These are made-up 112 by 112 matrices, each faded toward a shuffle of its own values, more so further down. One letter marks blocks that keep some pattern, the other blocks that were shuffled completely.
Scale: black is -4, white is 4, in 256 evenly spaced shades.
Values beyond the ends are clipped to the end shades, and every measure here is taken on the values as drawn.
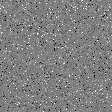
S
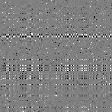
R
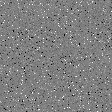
S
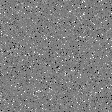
S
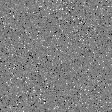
S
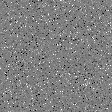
S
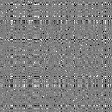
R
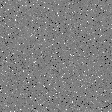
S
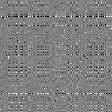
R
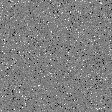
S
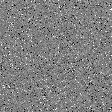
S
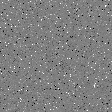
S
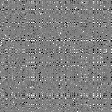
R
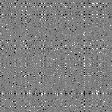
R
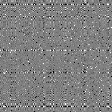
R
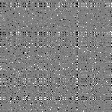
R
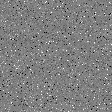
S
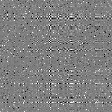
R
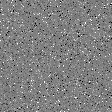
S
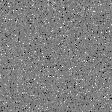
S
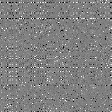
R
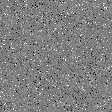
S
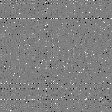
R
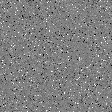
S
